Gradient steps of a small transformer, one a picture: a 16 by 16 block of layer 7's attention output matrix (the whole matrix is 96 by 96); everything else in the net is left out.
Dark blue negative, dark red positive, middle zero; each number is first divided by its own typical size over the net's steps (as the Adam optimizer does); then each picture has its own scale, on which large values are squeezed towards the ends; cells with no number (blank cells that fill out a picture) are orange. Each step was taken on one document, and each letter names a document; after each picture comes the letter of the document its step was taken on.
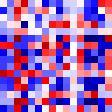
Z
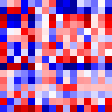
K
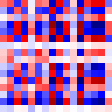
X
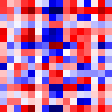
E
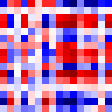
K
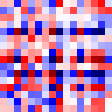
X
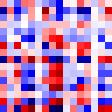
E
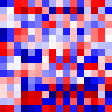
Z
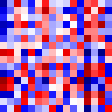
Z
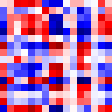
E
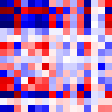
Z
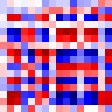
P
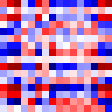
P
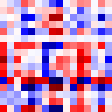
E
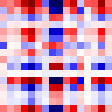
E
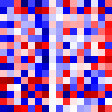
Z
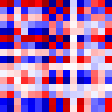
X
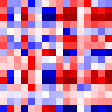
K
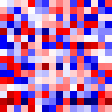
P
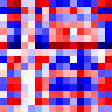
P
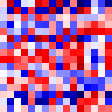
X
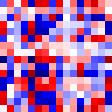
X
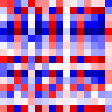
X
